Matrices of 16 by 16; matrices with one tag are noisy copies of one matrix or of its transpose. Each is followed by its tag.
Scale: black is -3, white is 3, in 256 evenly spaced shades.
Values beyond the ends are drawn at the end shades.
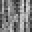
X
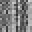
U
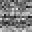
U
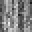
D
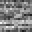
X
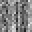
U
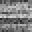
D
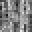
X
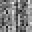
U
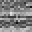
U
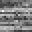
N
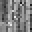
N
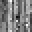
N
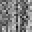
U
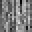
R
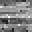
D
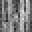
X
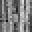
X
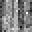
D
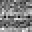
U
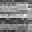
D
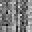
U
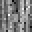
X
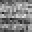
D
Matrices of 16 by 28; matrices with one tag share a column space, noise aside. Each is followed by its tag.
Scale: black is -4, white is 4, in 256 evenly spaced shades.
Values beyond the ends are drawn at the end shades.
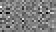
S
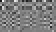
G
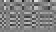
G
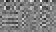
G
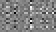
S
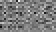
S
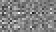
S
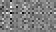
S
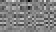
G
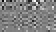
G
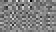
G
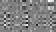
G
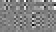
G
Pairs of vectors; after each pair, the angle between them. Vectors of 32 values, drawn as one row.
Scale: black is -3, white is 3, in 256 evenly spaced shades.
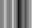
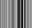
partly aligned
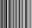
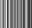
nearly opposite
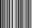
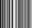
nearly parallel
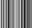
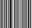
orthogonal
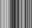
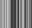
nearly parallel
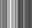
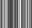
partly opposed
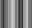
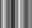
nearly opposite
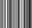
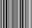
nearly opposite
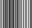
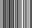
nearly parallel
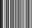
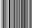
nearly opposite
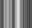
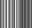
partly aligned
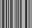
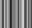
partly aligned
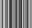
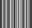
partly opposed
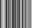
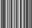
nearly opposite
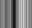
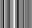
partly opposed
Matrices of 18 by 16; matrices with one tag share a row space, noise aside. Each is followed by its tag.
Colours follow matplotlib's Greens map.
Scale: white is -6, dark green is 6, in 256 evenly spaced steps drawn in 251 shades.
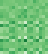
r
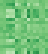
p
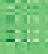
p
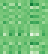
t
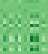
t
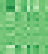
p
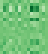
t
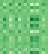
t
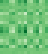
r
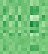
t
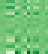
p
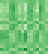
r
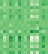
t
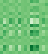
t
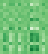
t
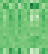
t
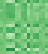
p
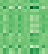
t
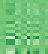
p
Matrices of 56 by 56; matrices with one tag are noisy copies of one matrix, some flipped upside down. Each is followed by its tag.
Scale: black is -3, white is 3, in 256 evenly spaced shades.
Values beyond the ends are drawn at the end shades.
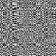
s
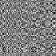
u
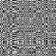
s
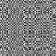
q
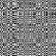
s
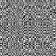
q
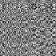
u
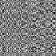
u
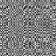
q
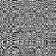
s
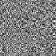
u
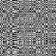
s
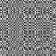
q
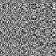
u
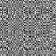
q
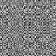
q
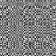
q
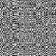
s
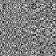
u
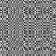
q
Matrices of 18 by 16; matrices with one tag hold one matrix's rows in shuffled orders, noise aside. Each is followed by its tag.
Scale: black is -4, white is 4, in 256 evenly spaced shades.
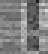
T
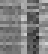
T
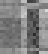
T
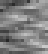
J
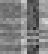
T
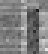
T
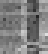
T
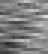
J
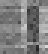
T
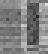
T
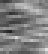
J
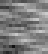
J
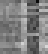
T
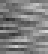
J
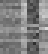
T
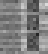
T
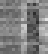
T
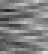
J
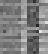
T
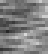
J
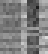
T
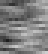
J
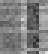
T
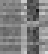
T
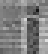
T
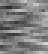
J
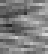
J
